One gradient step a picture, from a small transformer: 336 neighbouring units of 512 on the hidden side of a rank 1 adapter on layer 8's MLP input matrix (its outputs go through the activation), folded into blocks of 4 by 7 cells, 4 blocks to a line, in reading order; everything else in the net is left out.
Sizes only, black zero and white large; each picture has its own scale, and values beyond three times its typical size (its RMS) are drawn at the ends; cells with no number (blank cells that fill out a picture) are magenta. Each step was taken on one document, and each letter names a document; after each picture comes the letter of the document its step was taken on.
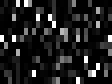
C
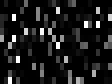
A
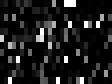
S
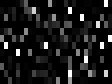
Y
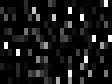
Y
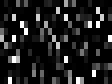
A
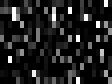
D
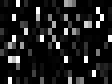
A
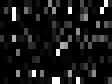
D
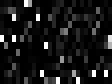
C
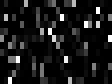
A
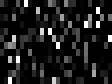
A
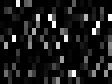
C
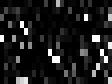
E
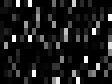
C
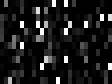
S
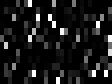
C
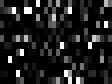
D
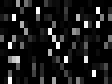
A
